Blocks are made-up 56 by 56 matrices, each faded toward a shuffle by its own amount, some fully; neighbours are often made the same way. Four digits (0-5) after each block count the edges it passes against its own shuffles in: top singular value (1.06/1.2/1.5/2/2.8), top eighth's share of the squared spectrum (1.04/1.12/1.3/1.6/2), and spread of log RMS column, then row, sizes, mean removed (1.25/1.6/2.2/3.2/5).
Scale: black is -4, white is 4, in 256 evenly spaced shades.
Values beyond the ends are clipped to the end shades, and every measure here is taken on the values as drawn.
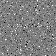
2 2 0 0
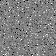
2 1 0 0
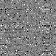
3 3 1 2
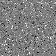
1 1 0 0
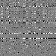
4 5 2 3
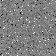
0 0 0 0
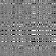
5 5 2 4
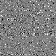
3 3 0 2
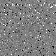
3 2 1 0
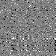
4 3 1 2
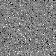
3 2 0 1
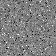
1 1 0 0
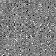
3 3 1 1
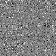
3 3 1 1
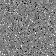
2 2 0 0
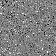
1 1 0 0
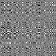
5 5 3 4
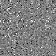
3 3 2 1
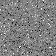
0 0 0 0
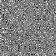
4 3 1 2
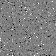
0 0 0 0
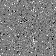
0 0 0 0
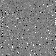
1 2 1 1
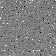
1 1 0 0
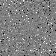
0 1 0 0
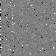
3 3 1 0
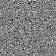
3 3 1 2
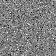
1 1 0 0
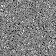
0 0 0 0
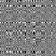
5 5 3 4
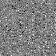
3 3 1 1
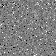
1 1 0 0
